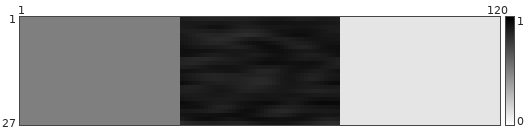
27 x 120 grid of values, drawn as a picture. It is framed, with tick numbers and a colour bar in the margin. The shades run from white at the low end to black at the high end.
It is made of 1 by 3 panels. Panel 1,1: middling, flat. Panel 1,2: very high, streaked across, faint in contrast. Panel 1,3: very low, flat.
